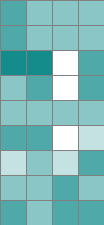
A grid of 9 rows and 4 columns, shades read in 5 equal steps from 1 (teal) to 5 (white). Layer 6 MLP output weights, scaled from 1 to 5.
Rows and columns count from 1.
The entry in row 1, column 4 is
3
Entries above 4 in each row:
0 0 1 1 0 1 0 0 0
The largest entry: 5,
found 3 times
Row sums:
11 11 9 12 12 13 13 11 9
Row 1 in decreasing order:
3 3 3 2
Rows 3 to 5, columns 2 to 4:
1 5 2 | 2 5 2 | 3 3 3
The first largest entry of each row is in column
2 2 3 3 1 3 1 1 2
